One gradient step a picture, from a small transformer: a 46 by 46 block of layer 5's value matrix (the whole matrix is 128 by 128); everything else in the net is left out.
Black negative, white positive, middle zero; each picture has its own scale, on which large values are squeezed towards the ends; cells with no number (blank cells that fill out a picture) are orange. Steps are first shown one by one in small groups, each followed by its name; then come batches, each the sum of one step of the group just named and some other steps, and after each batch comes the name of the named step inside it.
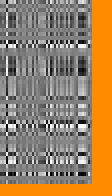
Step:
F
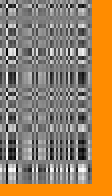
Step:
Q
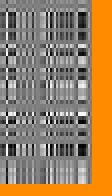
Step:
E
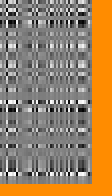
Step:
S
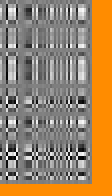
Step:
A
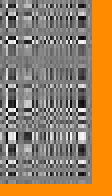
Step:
F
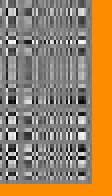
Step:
A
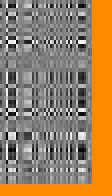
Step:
Q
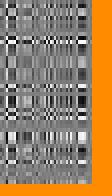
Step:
A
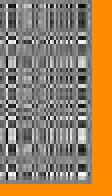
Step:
S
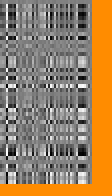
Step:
E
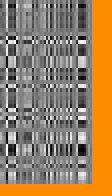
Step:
E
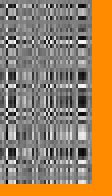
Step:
Q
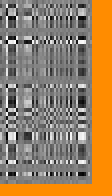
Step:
F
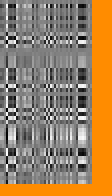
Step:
F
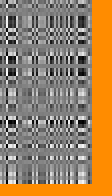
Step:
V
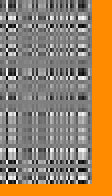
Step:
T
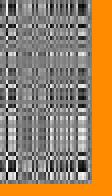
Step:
T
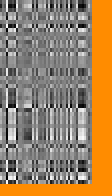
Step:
T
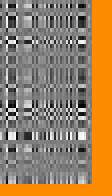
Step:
V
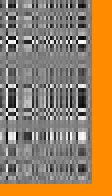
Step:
T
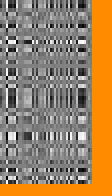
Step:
T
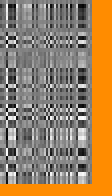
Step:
V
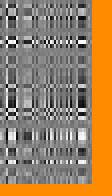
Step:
V
